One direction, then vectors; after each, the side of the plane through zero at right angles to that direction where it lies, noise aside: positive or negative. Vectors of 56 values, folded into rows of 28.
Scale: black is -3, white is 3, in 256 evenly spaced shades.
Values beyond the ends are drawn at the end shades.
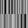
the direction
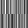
negative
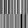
positive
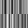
positive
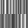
negative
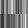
negative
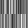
negative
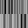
positive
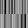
positive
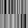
positive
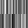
negative
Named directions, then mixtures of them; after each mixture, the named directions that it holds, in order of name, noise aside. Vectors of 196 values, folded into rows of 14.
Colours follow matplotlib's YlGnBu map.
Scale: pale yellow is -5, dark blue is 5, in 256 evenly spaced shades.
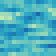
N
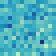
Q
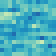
N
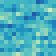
N, Q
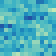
N, Q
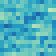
N, Q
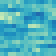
N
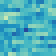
N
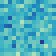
Q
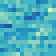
N, Q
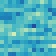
N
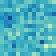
N, Q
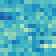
N, Q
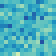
N, Q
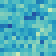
N, Q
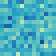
Q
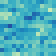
N, Q
